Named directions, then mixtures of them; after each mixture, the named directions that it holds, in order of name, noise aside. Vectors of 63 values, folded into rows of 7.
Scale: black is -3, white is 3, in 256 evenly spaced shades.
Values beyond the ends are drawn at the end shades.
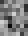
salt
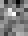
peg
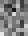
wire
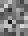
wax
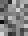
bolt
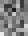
wire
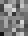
wire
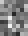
salt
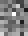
peg, salt, wire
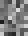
bolt, peg, wax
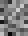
bolt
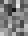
peg, wire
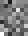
bolt, wire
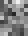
bolt, peg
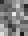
bolt, salt, wire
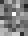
salt, wire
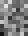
bolt, wire
